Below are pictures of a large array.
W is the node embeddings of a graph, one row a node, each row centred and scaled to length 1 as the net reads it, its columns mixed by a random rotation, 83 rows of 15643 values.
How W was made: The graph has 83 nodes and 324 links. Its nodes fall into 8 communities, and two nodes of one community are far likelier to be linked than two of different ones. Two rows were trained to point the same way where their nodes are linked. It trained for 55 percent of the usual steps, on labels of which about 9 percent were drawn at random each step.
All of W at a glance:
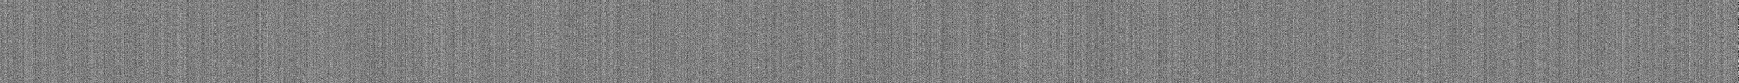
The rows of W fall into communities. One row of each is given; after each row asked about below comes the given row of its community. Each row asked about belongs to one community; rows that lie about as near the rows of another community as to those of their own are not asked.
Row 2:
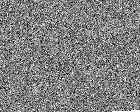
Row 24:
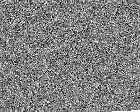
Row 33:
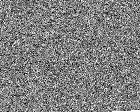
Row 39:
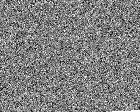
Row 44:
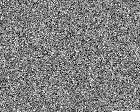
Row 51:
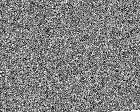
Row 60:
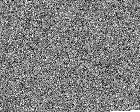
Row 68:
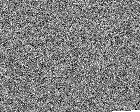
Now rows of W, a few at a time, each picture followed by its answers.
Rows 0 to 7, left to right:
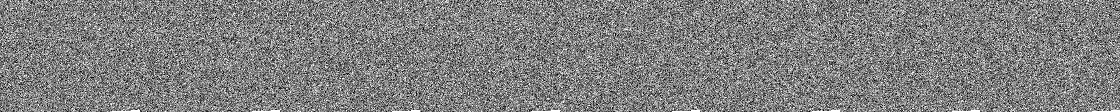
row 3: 33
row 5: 24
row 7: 51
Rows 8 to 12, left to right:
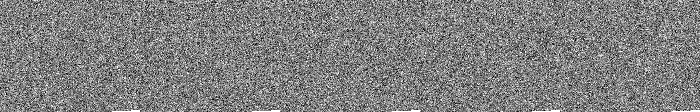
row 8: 2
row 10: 33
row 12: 39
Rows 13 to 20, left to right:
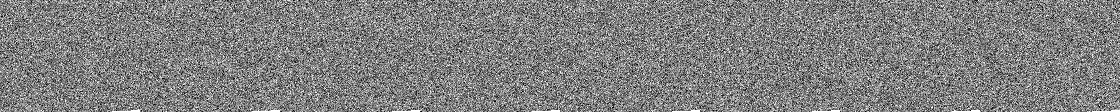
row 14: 60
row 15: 33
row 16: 33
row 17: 60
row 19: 44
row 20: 51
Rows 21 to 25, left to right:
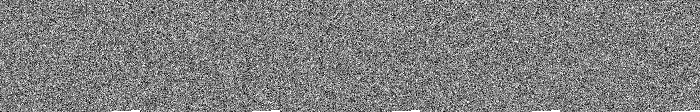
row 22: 2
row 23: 51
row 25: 60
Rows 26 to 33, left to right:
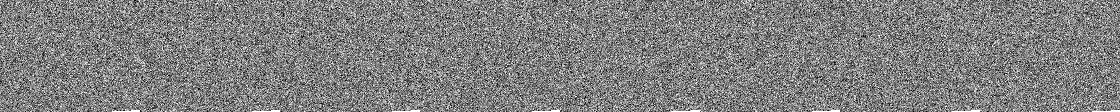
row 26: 44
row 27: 68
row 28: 39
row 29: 44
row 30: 60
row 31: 24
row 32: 44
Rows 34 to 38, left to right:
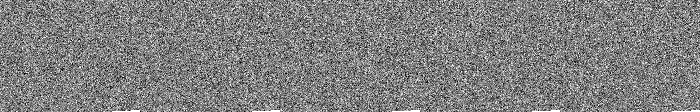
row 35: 39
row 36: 39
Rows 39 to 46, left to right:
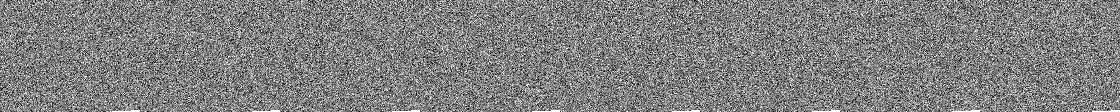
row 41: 51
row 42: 51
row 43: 44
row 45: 60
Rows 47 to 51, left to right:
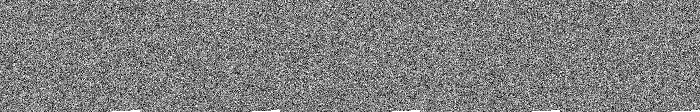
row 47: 60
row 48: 44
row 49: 24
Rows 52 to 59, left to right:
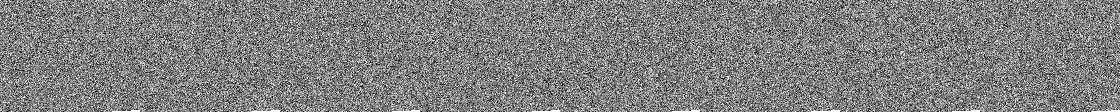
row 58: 51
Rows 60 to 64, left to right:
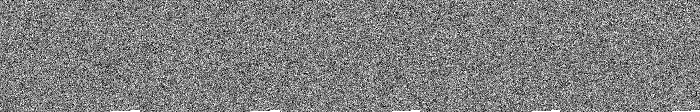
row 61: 60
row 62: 2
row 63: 33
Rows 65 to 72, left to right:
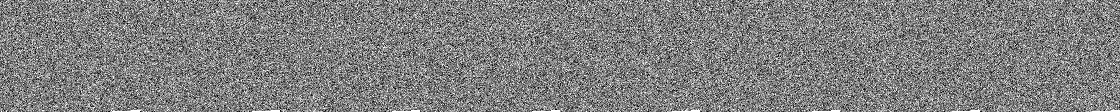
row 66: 33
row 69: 39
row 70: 51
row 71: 33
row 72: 39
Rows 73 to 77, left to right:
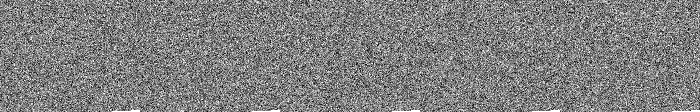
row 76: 60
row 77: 2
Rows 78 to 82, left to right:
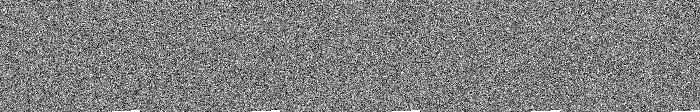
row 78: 51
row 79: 68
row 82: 33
